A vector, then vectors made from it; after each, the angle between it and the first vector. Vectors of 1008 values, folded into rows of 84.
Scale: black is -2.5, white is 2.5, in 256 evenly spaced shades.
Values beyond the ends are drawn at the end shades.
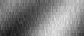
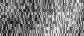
partly aligned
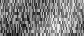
partly aligned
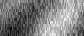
nearly parallel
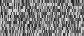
orthogonal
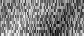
partly opposed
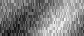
nearly parallel
